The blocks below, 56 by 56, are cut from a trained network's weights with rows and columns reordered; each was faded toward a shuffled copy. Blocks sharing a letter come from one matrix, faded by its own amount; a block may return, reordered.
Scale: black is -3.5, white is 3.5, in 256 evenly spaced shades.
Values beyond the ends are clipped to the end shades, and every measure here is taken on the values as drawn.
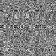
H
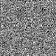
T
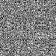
T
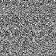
T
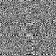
H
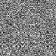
H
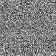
T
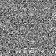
T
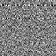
H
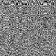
H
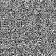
T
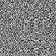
H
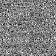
T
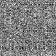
T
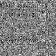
T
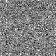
T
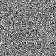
T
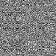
H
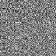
H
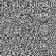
H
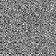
H
